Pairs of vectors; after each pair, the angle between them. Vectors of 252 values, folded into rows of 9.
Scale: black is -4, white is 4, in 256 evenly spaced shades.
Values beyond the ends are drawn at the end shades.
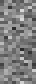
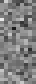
partly aligned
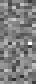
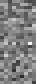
nearly parallel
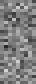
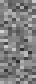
nearly opposite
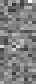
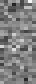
nearly parallel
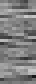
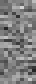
partly opposed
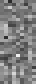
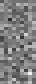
orthogonal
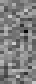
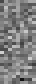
partly opposed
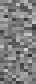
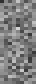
orthogonal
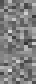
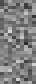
nearly parallel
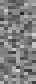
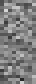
orthogonal
